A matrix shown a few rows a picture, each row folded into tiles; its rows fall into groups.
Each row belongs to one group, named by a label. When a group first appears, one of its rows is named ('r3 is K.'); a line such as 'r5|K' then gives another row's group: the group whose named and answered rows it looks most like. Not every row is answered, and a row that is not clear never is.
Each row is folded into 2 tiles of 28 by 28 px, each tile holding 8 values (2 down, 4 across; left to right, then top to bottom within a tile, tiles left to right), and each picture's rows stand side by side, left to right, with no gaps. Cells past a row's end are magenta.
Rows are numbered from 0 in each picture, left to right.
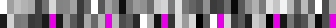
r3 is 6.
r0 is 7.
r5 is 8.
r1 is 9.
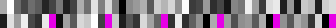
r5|7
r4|7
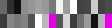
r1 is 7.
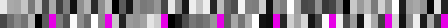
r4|8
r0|8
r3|8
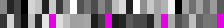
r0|9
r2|8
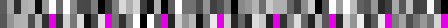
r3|6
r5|7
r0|7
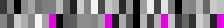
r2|9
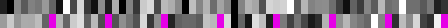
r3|8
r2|9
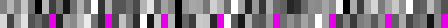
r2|9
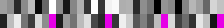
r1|8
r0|7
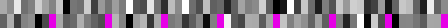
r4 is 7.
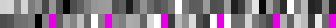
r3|6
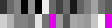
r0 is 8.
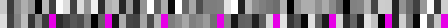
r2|9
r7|9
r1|8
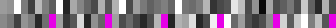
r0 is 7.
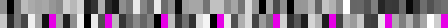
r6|6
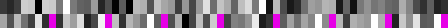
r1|6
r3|9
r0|7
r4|8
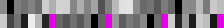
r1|8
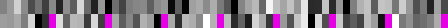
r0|8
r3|7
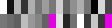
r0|9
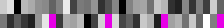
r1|6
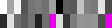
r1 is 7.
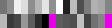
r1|9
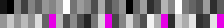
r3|6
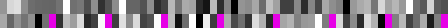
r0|8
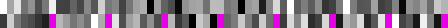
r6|6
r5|6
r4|7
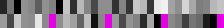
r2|7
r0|7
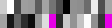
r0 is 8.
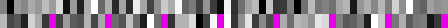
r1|9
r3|6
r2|7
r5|7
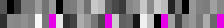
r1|7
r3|7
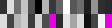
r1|6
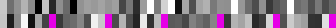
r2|9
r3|9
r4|6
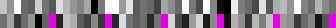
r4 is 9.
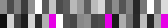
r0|9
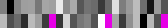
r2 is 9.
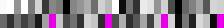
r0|8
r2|9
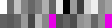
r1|9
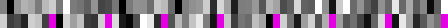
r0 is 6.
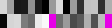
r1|9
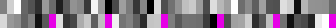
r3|7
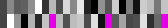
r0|9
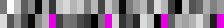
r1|8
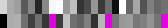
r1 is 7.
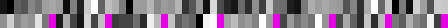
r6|9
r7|7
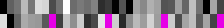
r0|7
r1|6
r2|7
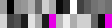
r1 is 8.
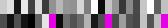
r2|9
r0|8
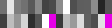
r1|6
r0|6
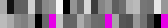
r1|9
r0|9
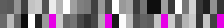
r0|9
